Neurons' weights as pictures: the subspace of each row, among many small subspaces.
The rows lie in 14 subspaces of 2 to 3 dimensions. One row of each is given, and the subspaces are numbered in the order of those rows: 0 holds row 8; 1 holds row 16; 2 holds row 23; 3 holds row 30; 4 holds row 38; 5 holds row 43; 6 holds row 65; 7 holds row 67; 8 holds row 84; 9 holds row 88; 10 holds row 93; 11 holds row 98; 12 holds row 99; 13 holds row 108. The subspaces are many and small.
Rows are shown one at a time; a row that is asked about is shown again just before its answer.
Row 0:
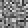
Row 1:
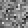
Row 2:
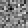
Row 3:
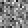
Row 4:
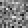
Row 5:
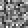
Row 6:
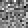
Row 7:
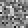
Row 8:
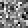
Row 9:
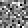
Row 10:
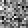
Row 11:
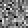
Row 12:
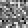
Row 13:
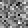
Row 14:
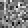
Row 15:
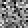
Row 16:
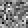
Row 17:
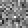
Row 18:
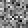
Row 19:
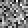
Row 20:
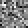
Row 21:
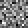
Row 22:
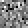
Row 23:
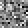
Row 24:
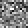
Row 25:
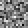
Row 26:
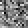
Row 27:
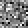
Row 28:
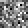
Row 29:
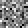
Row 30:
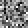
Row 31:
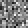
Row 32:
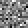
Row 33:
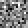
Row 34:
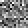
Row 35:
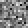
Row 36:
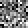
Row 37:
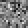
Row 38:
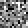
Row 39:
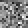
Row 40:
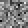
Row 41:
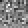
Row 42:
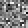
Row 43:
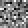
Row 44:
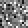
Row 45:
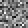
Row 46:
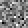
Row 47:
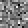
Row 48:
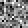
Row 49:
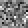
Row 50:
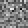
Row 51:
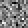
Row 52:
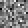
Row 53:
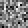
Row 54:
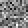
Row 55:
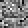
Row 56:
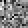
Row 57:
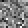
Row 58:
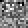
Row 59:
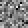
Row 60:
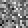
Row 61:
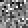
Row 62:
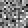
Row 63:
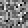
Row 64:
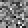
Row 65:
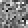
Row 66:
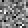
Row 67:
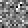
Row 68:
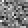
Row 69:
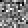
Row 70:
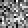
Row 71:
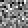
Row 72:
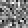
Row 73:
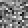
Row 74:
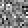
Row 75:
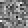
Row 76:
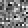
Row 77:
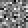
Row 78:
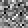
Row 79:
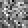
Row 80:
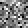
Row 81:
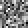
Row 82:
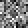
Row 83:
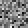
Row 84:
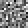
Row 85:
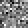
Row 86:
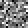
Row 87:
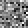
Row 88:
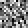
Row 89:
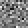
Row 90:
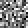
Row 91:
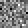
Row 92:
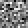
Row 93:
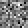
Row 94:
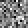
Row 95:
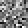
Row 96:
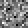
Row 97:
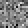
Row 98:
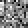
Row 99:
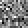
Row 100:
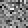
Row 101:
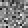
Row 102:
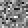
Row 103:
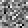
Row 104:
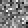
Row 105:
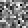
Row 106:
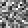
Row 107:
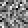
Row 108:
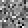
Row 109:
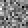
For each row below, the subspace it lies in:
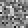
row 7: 11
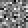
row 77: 5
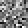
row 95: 13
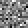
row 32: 0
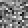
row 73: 0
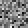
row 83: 0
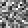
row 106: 7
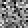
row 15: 12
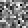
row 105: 3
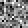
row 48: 11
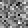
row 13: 0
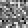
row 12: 2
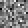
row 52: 9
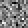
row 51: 4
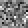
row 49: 1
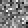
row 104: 6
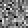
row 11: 12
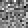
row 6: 8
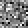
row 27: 2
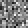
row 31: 7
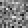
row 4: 0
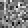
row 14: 3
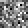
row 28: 3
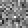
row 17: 12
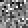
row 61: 1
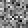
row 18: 11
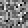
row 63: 10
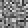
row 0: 8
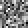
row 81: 6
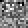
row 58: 5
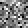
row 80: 0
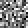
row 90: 8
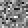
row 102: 1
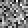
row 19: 9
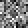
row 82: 11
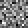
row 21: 4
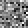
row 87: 2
